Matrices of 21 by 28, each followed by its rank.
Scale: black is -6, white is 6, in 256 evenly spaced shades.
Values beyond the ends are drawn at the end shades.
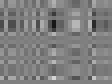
one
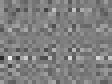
three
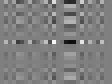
one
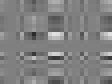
one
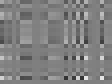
one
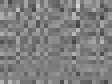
three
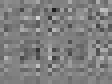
three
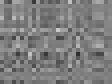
three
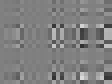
one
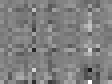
three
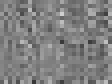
three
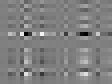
one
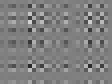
one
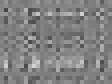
three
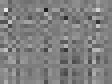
three
